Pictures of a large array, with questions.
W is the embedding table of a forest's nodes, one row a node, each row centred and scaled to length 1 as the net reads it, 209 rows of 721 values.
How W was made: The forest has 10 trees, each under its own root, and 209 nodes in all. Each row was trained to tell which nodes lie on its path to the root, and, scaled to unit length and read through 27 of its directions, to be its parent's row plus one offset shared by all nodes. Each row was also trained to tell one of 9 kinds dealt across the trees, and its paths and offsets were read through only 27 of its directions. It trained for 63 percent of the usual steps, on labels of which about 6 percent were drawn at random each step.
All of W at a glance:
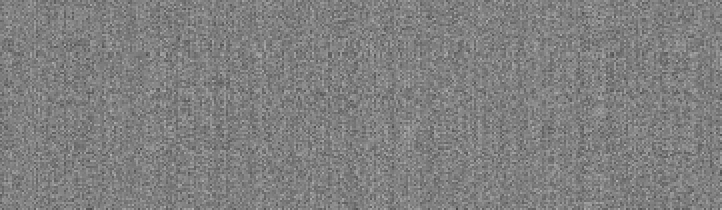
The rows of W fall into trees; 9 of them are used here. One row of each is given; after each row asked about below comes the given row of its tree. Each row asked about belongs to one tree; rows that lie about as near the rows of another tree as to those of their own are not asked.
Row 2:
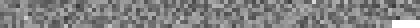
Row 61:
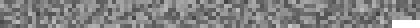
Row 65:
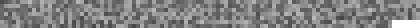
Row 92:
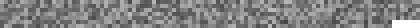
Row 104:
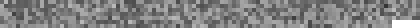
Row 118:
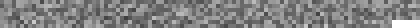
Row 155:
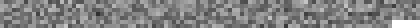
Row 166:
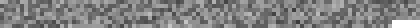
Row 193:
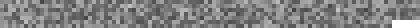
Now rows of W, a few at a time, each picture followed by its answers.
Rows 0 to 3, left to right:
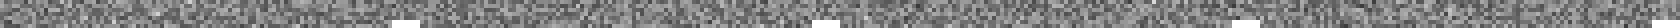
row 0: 155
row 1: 104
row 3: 104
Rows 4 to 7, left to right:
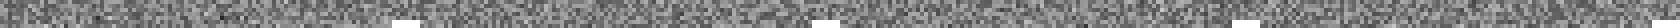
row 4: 92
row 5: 193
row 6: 155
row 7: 155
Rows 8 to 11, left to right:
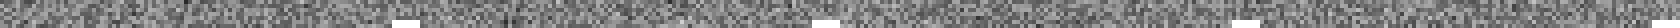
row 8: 155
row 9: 61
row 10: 166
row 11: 155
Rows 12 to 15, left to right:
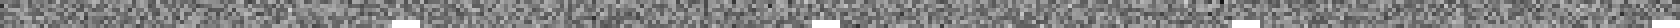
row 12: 166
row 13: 65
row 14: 155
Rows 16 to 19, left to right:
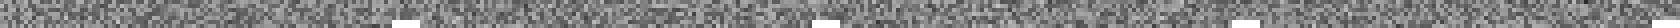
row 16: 193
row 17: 104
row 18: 166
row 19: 61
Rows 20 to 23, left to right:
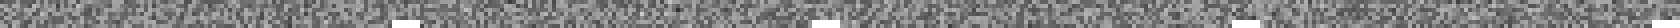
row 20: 155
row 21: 118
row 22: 65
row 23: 155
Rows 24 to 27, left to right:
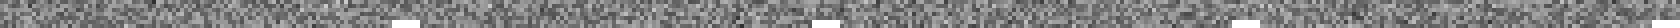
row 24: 155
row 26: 193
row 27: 92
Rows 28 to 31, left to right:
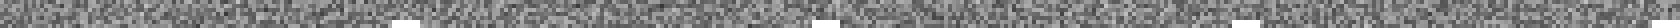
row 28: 2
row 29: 65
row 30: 92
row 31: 2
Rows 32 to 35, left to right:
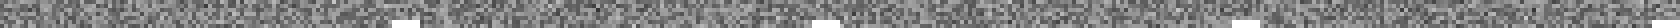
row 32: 118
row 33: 92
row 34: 166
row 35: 2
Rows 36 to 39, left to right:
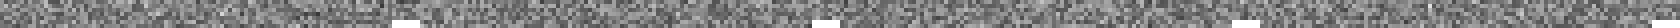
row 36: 155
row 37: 155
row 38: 92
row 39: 2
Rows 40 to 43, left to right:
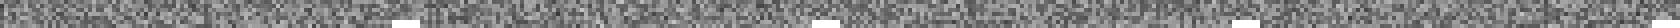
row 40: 65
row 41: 92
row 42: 61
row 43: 104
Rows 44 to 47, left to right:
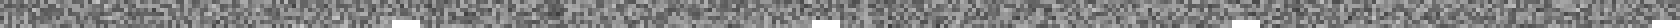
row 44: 193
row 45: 155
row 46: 193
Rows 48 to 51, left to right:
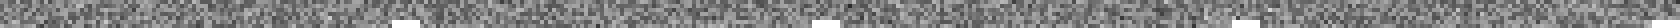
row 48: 166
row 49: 104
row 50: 2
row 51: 166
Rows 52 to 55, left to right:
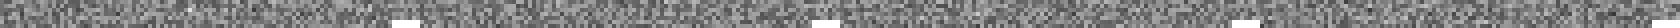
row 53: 118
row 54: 166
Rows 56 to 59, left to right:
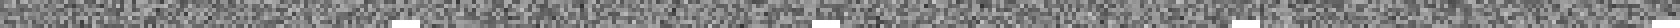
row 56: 166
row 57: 104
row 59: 193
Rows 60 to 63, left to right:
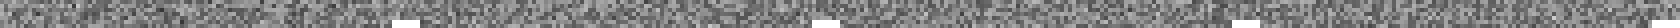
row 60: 61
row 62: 155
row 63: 65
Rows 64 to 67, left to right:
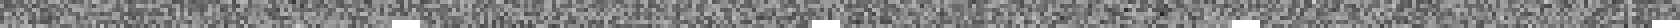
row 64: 193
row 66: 2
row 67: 92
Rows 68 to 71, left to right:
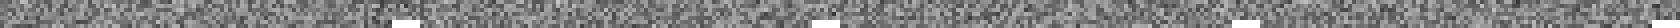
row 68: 61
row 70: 118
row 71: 155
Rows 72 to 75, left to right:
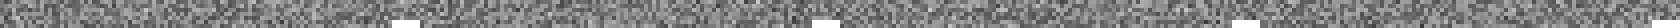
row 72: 92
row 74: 193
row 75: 166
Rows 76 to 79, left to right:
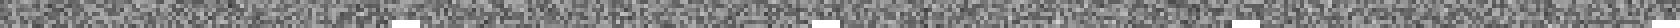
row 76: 193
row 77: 193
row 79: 118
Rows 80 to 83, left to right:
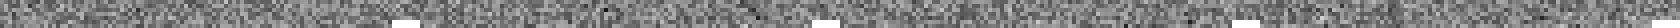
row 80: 104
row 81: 65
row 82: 104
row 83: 166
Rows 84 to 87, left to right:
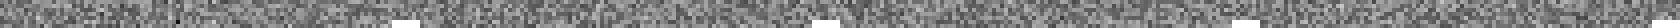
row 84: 166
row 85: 65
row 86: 104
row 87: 61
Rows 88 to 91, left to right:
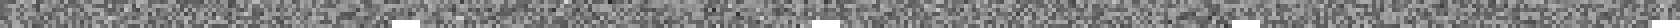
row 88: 193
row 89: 166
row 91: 2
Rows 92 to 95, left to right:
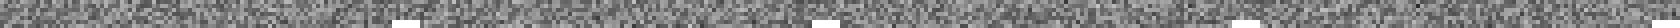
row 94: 92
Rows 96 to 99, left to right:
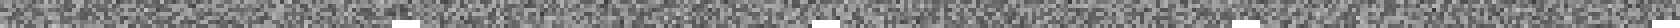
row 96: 65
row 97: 2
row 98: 104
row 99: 61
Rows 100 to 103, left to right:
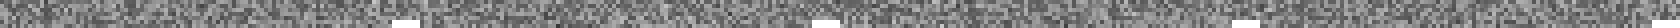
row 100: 61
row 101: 104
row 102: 193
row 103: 193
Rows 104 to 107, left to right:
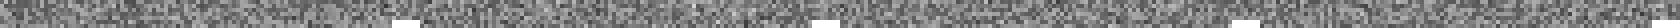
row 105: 92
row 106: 166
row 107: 104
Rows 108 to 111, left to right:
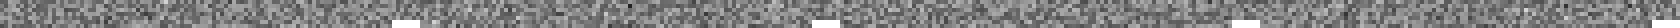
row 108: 104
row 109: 65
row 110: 155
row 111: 61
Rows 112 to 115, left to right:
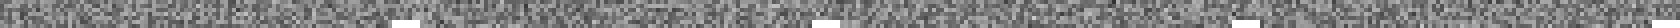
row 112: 65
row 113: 104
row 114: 65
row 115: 104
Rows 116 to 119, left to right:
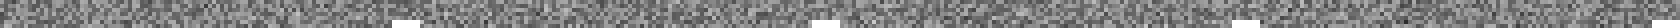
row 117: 166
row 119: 92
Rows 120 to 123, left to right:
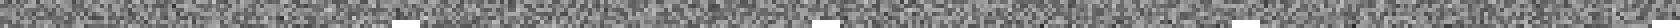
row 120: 92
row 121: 155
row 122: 193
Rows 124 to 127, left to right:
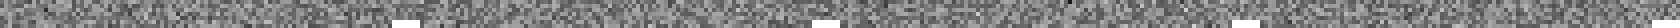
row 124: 104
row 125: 193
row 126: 104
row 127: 104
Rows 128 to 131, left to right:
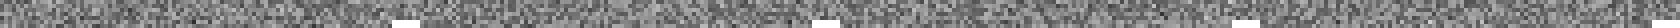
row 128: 65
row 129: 155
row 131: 155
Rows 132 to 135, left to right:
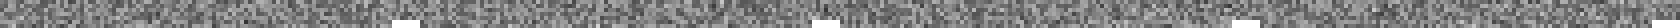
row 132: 193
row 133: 61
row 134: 92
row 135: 104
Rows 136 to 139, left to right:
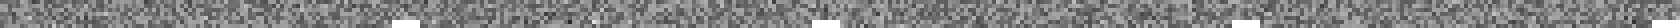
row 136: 61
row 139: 118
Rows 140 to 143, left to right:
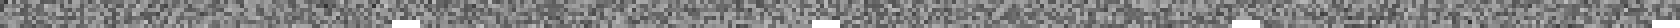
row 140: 118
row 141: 104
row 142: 104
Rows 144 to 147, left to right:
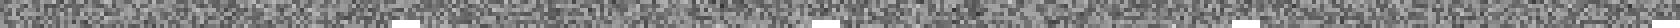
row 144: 92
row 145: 193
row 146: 155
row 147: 193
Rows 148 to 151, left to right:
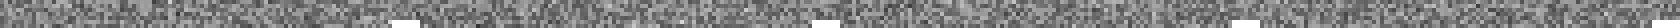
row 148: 166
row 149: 92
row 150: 92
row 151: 61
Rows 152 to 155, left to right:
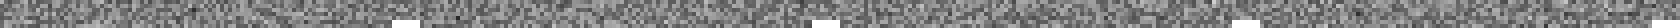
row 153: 61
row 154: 61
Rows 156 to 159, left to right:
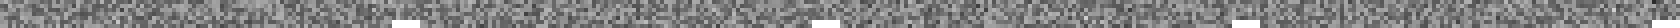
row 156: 193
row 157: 65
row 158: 155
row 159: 193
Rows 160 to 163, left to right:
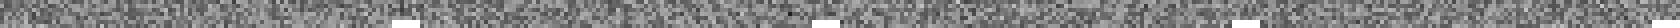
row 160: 193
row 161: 193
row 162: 61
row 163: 104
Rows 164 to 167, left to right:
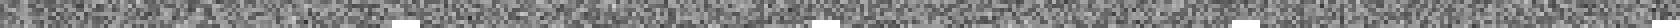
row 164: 193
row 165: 92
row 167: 193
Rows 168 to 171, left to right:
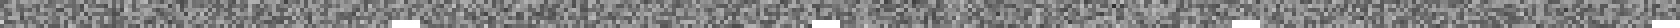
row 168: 166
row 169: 155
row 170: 92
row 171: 2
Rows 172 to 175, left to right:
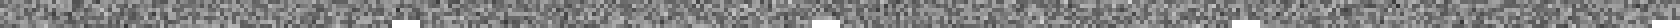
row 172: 104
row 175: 2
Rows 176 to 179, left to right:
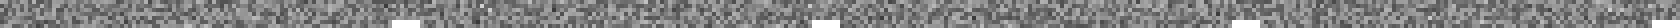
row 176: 166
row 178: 193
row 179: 155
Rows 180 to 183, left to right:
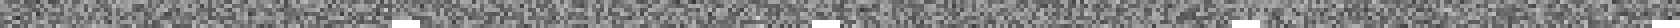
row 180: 104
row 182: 118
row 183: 155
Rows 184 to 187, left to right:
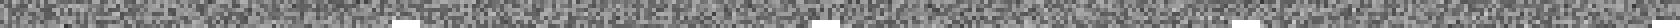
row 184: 61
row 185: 65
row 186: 166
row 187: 155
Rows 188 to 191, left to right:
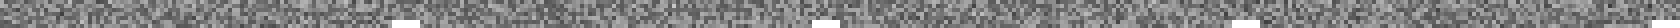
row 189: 104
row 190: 166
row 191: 92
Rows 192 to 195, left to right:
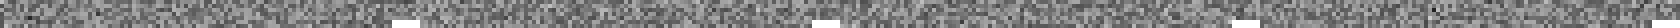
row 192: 118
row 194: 65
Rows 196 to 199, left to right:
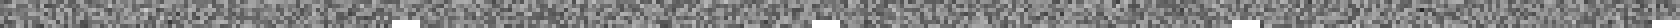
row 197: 155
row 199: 61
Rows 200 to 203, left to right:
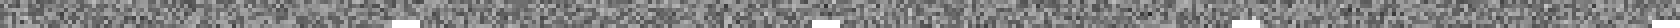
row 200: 166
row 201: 61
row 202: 155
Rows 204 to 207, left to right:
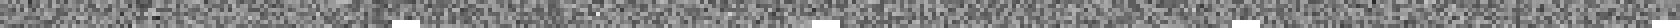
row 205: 166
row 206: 193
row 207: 104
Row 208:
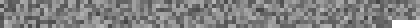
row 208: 118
